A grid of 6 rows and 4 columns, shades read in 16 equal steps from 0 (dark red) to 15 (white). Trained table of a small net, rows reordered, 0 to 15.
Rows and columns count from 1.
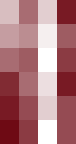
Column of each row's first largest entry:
3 3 3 3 3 3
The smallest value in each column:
0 3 12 1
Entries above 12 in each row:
0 1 1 1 0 1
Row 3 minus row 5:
5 1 3 -1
